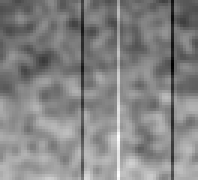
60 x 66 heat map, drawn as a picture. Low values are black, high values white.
Odd lines: columns 28, 40 and 58. Slope: up to the bottom. Average level on the scale: 50%.
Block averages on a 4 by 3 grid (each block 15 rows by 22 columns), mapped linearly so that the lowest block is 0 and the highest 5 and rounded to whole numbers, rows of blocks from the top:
0 0 0 | 1 2 1 | 3 3 3 | 4 5 4
